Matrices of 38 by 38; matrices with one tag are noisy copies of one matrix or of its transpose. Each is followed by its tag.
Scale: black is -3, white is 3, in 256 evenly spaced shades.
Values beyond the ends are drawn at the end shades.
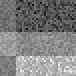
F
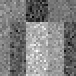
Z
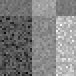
F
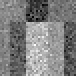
Z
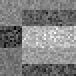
Z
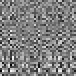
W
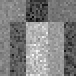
Z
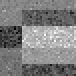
Z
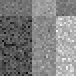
F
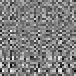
W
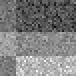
F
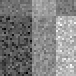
F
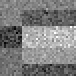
Z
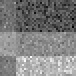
F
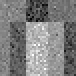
Z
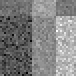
F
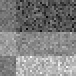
F
